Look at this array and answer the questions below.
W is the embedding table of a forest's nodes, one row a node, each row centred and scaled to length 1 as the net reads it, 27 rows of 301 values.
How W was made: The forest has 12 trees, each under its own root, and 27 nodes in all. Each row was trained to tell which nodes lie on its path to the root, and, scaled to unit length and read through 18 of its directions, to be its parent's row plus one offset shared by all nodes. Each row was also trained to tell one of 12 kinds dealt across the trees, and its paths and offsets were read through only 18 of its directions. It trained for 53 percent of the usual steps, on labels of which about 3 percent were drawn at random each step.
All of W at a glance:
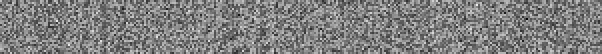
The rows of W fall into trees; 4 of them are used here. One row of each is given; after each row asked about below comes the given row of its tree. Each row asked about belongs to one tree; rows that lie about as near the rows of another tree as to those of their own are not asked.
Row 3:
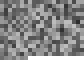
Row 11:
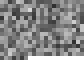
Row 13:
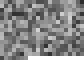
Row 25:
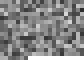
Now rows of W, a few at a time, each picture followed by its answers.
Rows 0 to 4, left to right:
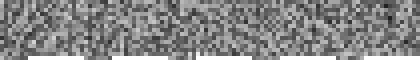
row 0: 11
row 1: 13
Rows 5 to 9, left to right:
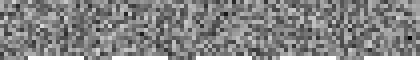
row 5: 13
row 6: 3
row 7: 11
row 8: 25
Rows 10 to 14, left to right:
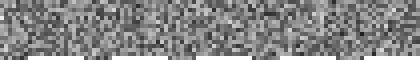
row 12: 3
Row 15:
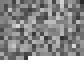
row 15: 25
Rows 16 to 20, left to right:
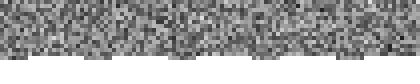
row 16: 11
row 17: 3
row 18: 25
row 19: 25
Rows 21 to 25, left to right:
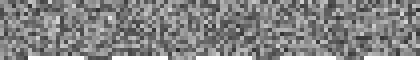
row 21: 13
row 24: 25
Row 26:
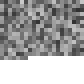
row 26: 3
